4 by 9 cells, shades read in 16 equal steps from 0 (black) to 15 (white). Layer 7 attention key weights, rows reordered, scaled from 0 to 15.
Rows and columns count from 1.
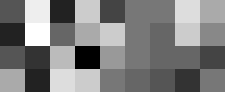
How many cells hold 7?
6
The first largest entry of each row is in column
2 2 3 3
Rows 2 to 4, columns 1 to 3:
2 15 6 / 5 3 11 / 10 2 13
